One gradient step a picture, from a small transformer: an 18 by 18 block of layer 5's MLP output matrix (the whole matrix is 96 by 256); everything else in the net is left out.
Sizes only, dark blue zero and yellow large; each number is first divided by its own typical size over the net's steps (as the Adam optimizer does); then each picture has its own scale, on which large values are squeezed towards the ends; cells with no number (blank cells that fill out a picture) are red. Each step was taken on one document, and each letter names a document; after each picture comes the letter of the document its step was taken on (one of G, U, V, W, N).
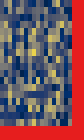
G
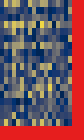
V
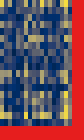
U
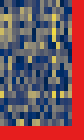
G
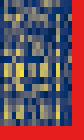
V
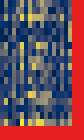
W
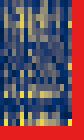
W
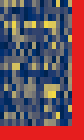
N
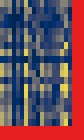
U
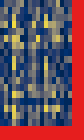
N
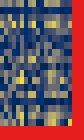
N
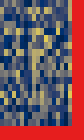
V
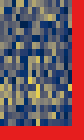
G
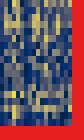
N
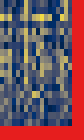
U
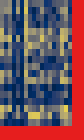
U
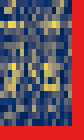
N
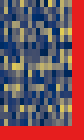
V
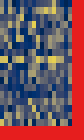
G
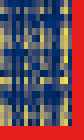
U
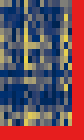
U
